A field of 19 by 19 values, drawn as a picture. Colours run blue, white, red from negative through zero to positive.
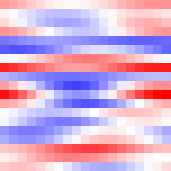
The top middle is the smoothest part. The ninth with the highest average is the middle right. Streaks run across, left to right.
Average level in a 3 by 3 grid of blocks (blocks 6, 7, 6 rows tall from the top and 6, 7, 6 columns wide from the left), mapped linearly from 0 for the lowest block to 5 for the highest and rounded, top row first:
102 / 305 / 133
